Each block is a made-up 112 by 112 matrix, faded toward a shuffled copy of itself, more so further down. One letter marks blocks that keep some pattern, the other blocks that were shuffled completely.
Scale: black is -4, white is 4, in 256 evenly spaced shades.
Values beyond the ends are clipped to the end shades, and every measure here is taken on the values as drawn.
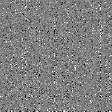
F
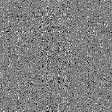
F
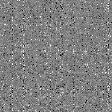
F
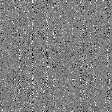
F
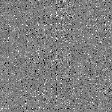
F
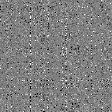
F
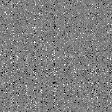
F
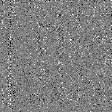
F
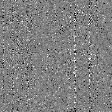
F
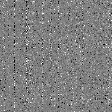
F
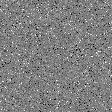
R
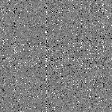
F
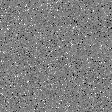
R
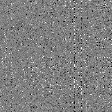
F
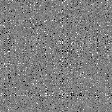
F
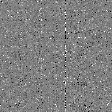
F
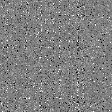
F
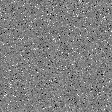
R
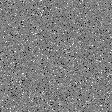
R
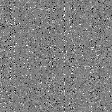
F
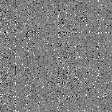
F
